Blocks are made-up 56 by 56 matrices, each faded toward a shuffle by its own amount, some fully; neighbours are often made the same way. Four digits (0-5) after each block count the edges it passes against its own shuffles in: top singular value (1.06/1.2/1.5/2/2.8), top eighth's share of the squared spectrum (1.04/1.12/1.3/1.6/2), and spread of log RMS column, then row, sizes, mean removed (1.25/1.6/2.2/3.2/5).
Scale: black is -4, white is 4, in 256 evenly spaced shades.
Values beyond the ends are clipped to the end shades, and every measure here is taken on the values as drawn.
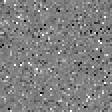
1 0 0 0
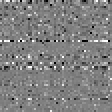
4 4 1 3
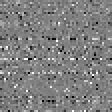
4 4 1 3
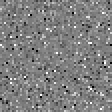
1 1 0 0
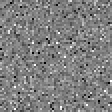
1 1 0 0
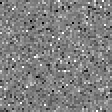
0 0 0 0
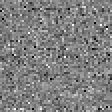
1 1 0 1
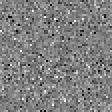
1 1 0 1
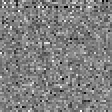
2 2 0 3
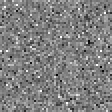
0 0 0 0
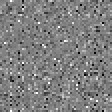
3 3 2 1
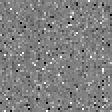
2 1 0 0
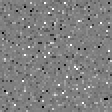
0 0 0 0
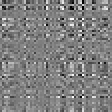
5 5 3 4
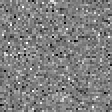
3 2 0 0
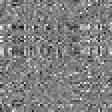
4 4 2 3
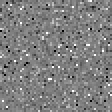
0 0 0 0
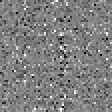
3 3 2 0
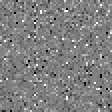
2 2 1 0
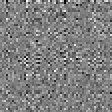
4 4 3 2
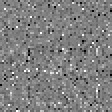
3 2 1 0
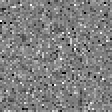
2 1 0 0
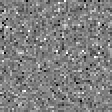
3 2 1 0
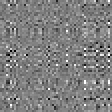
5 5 3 3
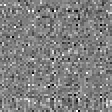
4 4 2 2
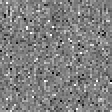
2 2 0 0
